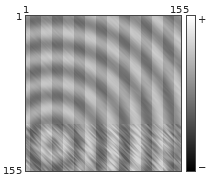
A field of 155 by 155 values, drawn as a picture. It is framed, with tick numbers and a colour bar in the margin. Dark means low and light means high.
No overall slope runs across the table. The top part is calmer, up to a seam about 70% of the way down. Upright stripes repeat 7 times across the table. Rings spread out from the bottom left.
